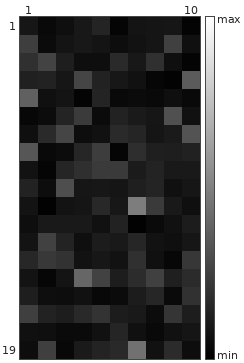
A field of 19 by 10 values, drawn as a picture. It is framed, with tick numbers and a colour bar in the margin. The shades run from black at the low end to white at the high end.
No row or column stands out. Overall the values sit about 10% of the way up the scale. The values are skewed, with a long tail toward high values. The middle right is the smoothest part. There is no overall slope.
